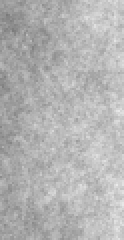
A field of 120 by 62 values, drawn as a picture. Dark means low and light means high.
The top left is the ninth with the lowest average. No regular stripes run through it. The field is mottled with small blotches. No row or column stands out. The field climbs toward the right.
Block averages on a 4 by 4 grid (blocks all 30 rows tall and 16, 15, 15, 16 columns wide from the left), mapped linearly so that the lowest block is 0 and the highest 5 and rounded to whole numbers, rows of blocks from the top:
0 1 3 5 / 1 2 3 4 / 1 3 4 5 / 1 2 3 5
